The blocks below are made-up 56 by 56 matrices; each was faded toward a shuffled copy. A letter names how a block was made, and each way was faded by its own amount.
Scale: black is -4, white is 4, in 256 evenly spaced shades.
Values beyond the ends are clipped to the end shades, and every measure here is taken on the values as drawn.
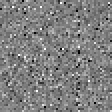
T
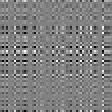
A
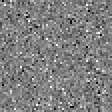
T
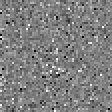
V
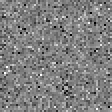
V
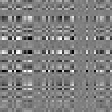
A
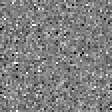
T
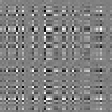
A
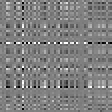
A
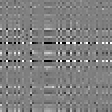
A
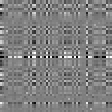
A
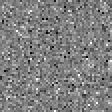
T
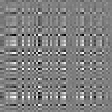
A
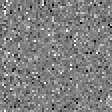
V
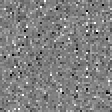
V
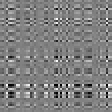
A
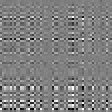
A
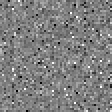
V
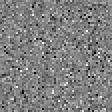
T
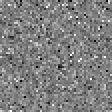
T
